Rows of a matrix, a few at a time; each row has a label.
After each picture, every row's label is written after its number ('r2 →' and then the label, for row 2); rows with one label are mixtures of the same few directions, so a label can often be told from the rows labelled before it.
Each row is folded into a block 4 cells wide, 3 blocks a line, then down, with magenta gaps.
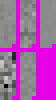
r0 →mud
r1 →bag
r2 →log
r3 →log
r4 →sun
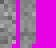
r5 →sun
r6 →bag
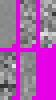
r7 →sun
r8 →sun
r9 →bag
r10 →bag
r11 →mud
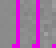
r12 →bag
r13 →sun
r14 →log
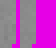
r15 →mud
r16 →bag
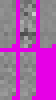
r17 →log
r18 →bag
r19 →bag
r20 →sun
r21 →sun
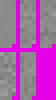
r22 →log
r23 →sun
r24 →bag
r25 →sun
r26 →mud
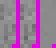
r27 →mud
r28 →mud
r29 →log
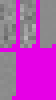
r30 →mud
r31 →mud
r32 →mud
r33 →sun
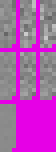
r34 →log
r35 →log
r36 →mud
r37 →sun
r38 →sun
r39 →sun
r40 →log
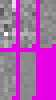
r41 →log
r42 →bag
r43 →sun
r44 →mud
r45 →log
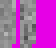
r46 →log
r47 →mud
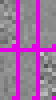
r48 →sun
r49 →mud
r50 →bag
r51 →mud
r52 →sun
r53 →sun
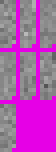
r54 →sun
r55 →log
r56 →bag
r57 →mud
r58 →mud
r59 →log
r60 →sun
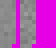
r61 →log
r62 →sun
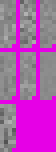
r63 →mud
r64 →sun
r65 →sun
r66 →mud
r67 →bag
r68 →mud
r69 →mud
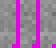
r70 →bag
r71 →sun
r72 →bag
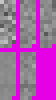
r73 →sun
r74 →sun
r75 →log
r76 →bag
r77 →bag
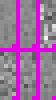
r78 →mud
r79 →log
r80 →mud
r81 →sun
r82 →log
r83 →log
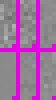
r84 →mud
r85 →sun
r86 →mud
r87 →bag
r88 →bag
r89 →log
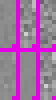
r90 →mud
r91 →log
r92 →sun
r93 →log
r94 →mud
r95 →log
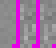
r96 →sun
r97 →mud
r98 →mud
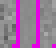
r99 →mud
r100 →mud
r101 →log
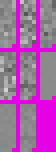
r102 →log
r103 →sun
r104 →log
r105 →mud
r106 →bag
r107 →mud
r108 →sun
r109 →bag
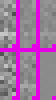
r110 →bag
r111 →log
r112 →bag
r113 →sun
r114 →bag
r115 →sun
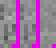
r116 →mud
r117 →mud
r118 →bag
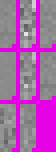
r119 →bag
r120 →log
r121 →sun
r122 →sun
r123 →log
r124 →bag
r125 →mud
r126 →mud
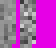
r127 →mud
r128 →sun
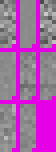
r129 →sun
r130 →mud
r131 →sun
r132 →log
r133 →bag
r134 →bag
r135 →log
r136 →sun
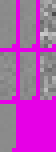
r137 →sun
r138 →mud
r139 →bag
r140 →sun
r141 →mud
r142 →mud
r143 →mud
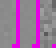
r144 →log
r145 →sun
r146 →log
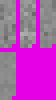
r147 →mud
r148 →bag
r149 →log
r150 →bag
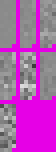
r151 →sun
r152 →log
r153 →bag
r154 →log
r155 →bag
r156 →mud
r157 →sun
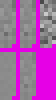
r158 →log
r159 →log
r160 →sun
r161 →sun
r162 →log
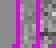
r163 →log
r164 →mud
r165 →bag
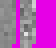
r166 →log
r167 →log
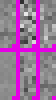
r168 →bag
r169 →sun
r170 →mud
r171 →bag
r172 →mud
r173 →bag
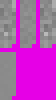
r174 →log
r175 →sun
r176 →log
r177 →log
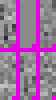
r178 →mud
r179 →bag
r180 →log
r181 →bag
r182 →mud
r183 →sun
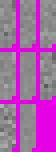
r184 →log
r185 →sun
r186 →bag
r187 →log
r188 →mud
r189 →log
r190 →sun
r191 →log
